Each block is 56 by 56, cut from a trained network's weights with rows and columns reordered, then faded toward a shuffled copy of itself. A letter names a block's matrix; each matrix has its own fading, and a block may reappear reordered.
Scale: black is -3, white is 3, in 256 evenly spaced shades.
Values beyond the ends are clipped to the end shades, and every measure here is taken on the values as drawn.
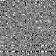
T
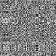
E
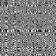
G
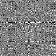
T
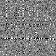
T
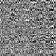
E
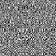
E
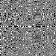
T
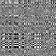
G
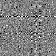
T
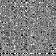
T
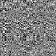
E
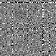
T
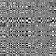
G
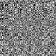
E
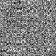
E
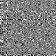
T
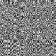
E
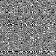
T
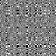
G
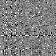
T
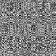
E
